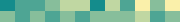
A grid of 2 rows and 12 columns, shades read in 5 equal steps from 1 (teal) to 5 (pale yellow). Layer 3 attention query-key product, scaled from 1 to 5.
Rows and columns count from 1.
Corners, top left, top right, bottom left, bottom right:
1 5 3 3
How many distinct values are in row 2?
3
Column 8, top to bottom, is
4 3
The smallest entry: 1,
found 2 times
